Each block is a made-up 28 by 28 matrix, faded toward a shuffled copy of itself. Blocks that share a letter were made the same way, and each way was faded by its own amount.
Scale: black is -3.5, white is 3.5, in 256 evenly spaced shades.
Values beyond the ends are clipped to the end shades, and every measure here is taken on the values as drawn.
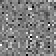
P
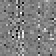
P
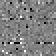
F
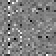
P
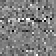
F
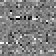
F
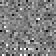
F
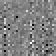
P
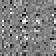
P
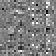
P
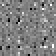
P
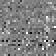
F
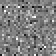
F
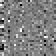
P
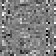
P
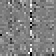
P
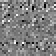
F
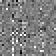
P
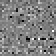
F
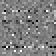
F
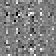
P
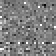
F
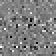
F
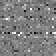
F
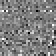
F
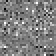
F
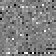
F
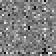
F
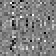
P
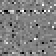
F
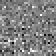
F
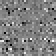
F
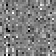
P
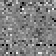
F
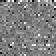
F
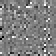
P
